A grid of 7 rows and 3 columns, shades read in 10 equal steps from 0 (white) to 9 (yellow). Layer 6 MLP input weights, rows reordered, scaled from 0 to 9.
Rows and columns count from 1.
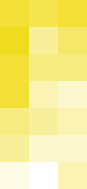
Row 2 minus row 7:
8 4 3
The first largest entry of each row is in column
1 1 1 1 1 1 3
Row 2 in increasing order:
4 6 9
